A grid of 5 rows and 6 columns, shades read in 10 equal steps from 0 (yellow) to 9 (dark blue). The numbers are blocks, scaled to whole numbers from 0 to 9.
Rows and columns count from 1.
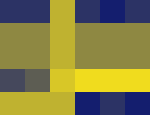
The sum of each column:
25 24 9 25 25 25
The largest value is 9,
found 3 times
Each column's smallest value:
2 2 1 0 0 0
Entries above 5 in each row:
5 0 0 2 3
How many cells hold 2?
6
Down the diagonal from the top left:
8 4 2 0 8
